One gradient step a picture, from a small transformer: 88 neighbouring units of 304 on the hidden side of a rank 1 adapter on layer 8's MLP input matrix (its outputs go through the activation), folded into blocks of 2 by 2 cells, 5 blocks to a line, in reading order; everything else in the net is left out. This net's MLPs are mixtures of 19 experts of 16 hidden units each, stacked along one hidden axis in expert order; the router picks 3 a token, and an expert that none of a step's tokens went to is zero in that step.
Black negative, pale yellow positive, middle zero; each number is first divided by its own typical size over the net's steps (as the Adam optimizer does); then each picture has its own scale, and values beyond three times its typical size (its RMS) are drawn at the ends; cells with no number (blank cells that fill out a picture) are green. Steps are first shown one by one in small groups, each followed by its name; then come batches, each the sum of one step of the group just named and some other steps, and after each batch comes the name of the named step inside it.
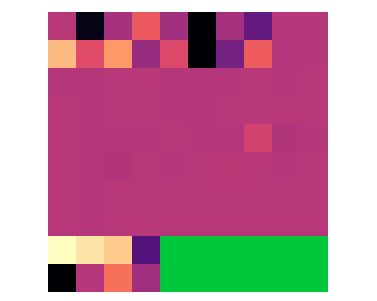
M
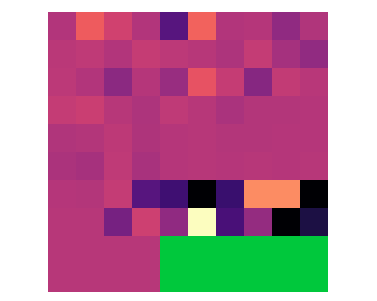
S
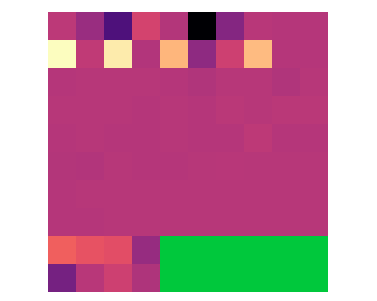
M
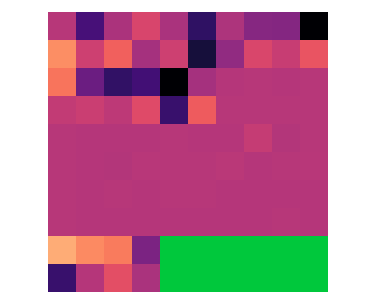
M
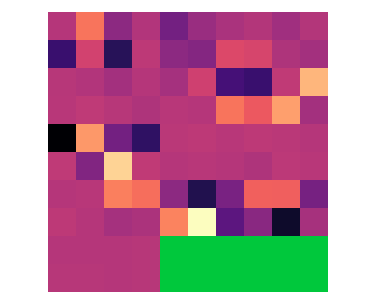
S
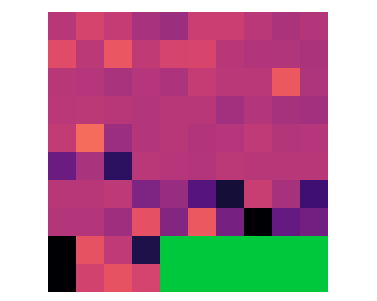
S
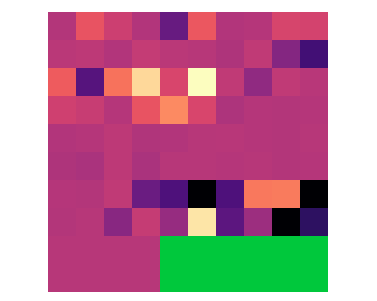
S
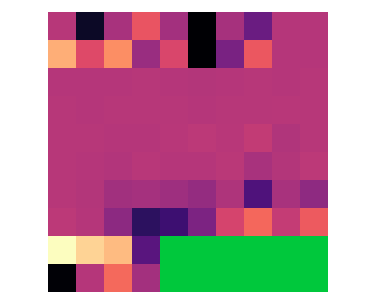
M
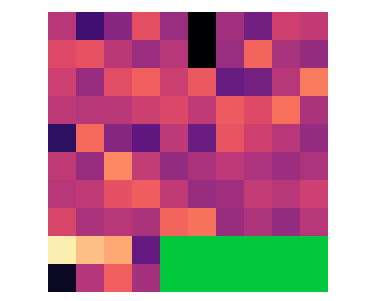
M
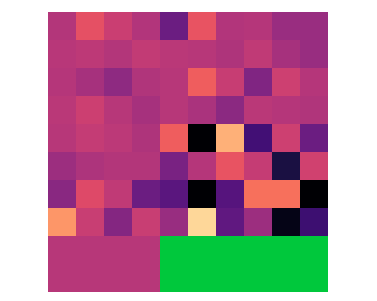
S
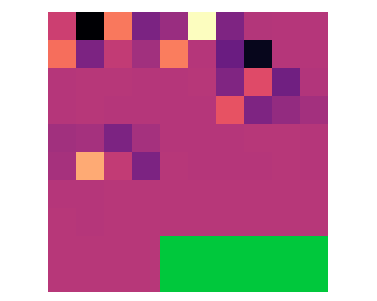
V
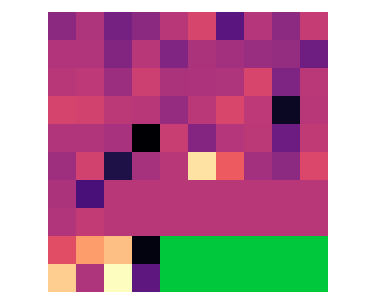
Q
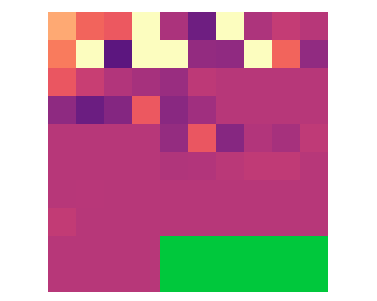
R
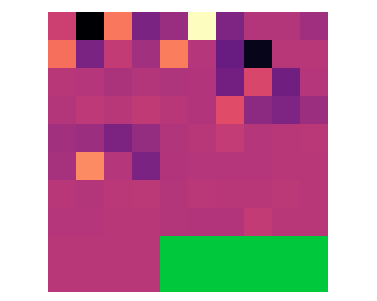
V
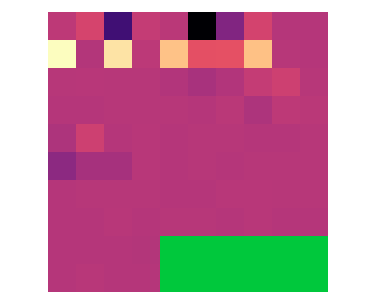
R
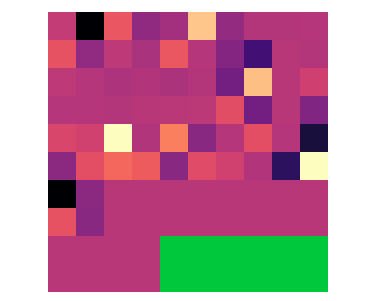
V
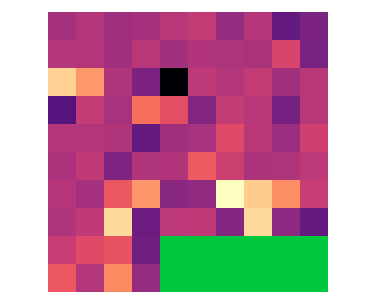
Q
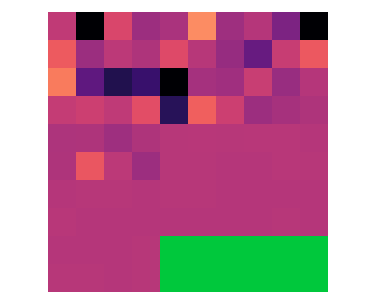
V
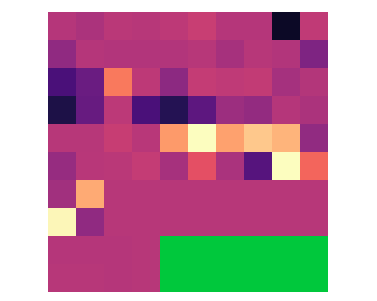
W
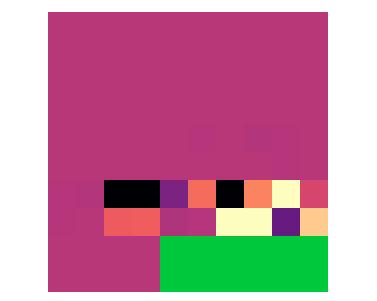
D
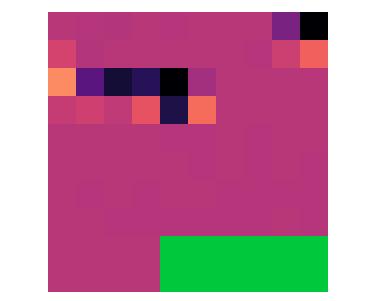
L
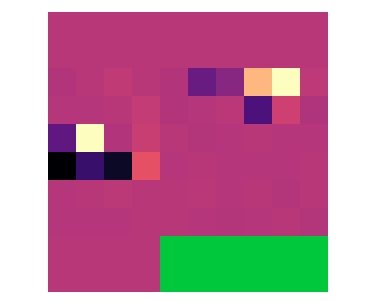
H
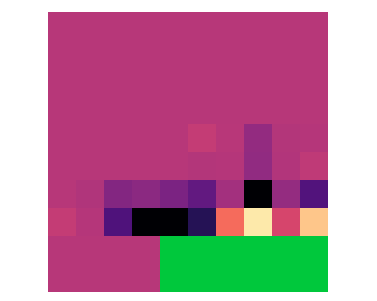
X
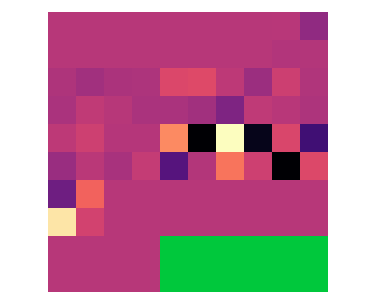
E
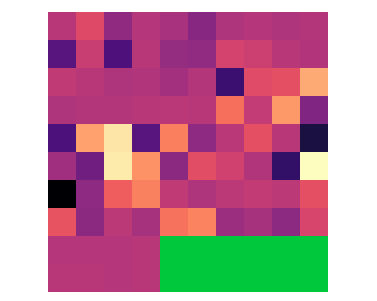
W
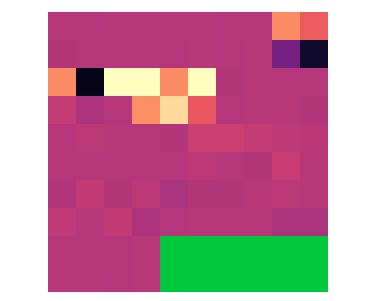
W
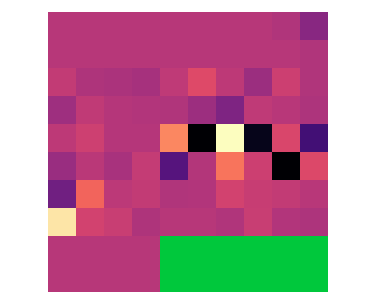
E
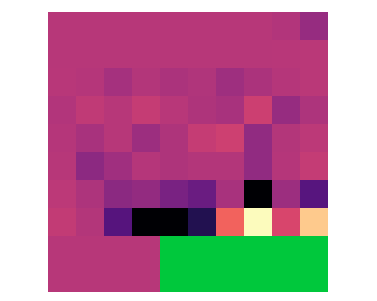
X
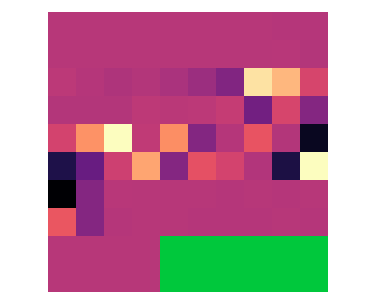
H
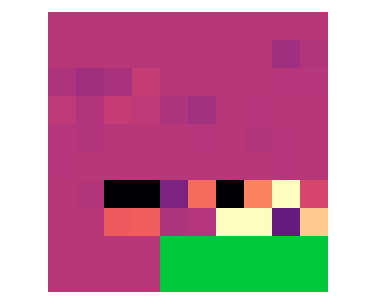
D
